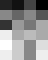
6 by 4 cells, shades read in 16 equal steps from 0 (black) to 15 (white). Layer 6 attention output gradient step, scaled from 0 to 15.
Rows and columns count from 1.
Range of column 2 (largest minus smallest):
11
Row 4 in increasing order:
10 10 11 14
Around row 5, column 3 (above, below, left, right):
11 8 12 13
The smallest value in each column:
2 1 4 0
